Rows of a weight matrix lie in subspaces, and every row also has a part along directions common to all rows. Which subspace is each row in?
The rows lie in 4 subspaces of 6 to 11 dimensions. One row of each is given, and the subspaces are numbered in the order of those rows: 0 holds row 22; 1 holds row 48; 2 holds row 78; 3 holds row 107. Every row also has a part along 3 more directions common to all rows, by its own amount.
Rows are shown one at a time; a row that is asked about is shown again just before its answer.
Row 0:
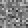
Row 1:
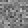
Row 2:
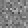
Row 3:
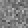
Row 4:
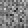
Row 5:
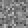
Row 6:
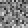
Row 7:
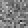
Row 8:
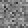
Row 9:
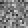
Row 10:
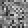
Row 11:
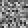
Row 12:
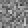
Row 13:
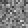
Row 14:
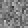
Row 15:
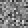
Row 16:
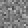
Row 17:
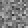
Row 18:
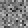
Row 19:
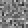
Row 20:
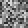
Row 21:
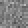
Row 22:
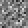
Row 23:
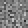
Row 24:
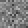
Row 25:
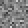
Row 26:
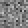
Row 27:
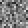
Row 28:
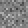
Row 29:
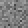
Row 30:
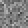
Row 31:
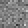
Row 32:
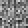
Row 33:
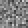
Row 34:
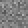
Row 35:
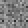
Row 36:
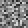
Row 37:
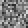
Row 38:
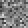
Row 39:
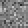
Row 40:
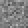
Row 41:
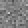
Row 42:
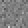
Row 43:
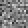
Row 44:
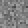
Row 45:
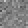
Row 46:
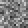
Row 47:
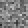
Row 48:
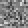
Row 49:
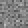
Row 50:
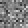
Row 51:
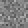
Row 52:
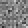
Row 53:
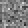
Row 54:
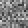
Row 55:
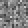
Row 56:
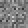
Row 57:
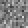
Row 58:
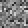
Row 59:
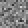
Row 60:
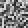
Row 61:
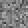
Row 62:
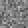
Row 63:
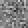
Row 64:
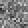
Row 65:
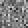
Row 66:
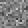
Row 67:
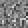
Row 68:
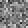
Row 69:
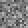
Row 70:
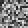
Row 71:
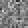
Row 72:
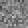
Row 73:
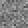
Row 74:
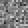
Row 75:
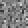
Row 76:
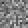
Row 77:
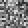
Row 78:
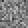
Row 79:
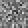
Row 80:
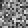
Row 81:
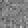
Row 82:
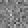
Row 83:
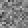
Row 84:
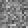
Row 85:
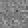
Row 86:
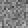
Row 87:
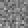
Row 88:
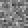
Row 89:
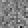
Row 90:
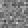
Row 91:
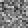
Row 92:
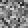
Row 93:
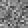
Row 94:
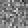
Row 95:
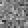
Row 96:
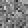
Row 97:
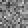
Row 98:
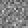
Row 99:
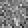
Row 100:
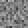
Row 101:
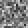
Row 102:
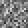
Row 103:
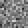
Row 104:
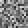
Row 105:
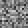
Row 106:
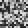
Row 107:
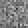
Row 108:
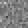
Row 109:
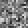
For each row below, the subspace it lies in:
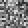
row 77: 2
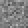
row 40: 3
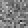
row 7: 2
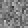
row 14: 2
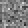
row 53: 2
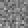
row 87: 0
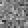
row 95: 2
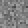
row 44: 2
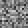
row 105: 0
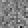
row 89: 1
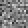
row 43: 2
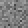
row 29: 3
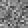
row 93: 2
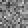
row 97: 2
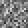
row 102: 1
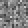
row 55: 0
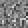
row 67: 0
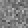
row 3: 0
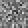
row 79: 3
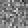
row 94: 3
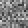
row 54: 2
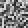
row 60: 3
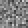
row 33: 0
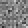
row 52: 0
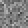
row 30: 1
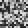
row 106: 2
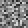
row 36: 0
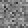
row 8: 1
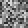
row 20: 1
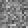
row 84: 1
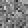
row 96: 3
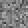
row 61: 1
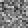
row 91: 2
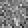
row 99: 3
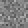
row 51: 2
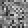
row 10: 3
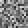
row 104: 0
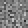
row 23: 3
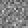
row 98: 0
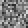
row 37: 2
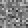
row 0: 1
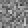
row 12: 3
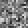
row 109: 1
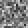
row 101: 2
